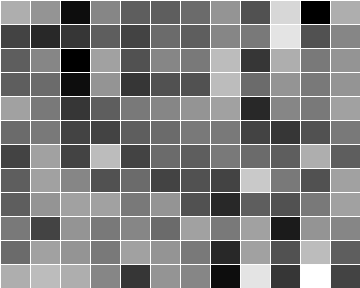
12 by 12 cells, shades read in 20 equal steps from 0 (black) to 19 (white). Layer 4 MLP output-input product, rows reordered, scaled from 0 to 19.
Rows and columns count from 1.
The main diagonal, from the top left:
13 3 0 11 9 8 7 5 7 2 14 5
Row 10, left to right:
9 5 11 9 10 8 12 9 12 2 11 10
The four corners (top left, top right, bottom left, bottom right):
13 13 13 5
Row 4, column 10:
11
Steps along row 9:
up up same down up down down up down up up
